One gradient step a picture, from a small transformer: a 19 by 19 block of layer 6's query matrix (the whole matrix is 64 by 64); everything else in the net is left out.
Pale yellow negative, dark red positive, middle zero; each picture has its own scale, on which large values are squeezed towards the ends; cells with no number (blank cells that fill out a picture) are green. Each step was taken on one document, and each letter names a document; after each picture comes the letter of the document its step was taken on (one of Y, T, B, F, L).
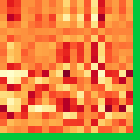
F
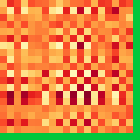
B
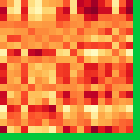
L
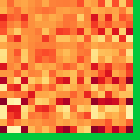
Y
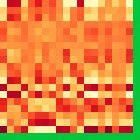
L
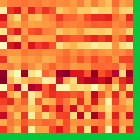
Y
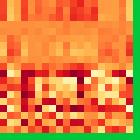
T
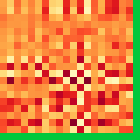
B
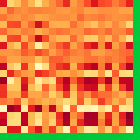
L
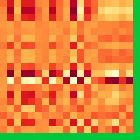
B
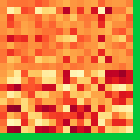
F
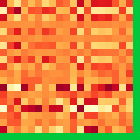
Y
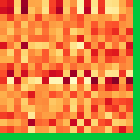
B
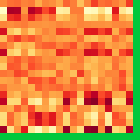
L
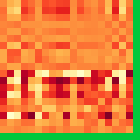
Y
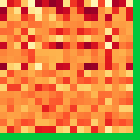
L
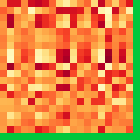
F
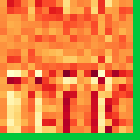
F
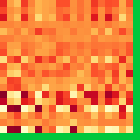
Y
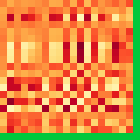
B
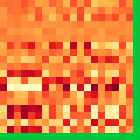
B
